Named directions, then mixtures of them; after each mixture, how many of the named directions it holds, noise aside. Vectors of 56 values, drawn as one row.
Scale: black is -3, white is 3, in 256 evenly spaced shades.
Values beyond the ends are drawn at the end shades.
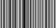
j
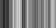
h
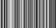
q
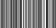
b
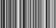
three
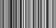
two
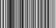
one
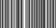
one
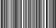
two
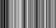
two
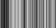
two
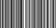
three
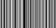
two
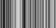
two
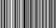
three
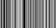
three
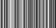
one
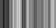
one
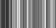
two
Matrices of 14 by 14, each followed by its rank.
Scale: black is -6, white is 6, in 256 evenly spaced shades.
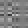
one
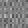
two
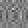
two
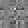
two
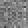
three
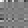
one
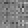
three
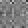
three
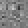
three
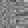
three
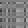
one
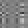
one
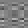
one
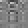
two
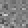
three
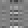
one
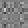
two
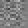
two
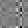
one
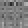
two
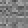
three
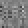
three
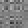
two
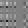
one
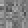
three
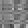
two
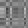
one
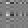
one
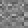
three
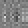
two
